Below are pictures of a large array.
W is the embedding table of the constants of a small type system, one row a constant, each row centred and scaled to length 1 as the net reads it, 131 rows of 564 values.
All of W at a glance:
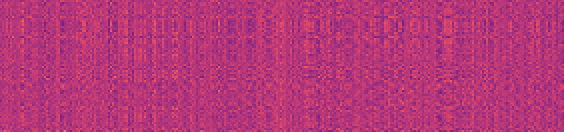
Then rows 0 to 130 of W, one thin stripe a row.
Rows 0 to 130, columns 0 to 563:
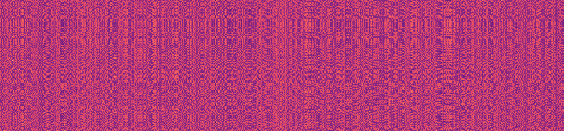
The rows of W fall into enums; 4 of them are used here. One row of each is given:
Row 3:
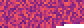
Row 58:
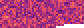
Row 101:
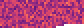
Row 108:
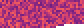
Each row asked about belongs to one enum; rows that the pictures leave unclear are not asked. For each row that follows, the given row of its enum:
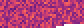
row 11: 3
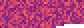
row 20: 3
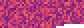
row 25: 3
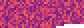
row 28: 3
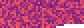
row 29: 108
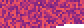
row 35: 108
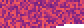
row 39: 108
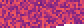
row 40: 108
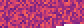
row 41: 3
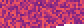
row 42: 108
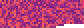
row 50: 108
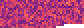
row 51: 101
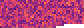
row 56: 101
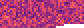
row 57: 58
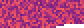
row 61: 108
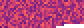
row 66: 3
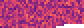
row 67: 101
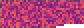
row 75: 108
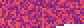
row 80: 108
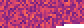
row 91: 3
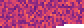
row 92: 101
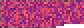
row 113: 3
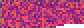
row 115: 108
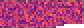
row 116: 101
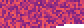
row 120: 108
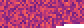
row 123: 3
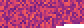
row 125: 3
